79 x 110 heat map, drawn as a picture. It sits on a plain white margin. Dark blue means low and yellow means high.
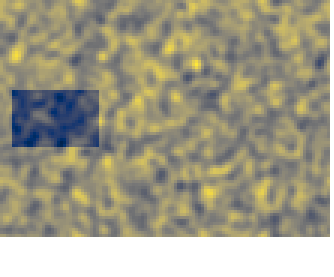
No regular stripes run through it. In the middle left lies a patch that is lower than the rest. The middle left is the ninth with the lowest average. On average the colour sits 60% of the way up the scale. The texture is blotchy.
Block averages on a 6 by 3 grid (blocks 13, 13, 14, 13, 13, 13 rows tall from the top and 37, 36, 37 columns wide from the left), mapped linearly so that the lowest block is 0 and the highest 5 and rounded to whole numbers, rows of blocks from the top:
4 4 5
5 5 4
1 4 4
0 4 4
4 4 4
4 4 4
